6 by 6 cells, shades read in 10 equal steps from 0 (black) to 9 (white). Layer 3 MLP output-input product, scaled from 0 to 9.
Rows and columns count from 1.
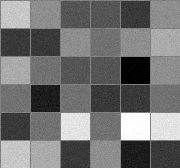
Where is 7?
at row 1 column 1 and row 6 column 1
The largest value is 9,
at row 5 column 5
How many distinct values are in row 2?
4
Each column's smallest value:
2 1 2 2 0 2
